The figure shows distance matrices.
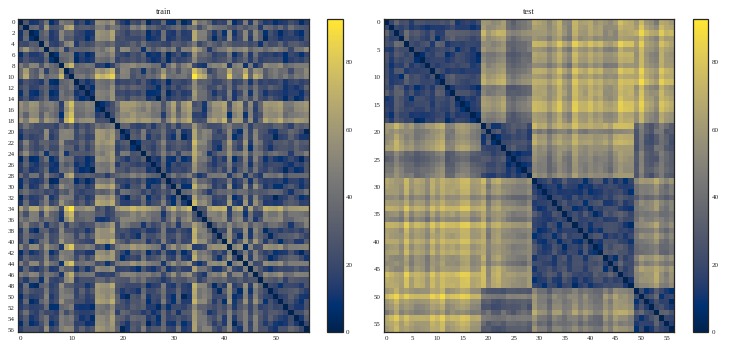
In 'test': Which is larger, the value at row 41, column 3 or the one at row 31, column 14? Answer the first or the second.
the second
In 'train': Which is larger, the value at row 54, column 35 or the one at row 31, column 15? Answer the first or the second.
the first
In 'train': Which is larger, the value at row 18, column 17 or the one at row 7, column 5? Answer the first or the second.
the second
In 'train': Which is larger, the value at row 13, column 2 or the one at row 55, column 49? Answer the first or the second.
the second
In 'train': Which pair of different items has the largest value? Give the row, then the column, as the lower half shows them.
34, 10
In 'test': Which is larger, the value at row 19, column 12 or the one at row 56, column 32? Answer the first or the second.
the first
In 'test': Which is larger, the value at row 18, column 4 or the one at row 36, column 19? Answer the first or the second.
the second
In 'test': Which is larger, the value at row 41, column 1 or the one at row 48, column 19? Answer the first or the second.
the second
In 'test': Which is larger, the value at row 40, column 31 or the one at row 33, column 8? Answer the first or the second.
the second
